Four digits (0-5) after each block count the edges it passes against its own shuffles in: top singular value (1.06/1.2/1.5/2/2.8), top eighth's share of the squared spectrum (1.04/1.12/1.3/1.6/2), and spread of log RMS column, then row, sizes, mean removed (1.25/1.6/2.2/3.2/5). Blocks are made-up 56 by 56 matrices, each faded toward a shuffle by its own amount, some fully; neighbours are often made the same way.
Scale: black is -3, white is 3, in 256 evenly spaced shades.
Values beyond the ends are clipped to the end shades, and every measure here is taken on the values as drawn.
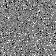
0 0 0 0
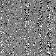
1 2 3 0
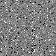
1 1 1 0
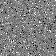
0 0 0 0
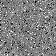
0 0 0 0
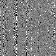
2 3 3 0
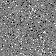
0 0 0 0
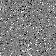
0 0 0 0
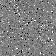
0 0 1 0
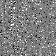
1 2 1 0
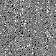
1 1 2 0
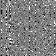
2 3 3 0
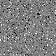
2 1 0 0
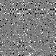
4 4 1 2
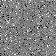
2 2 1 0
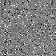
3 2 0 1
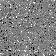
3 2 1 1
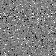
2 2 0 1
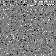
3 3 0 2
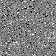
2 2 0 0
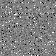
1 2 0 1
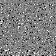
1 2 0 2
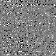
2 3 2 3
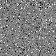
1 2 1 1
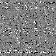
2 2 2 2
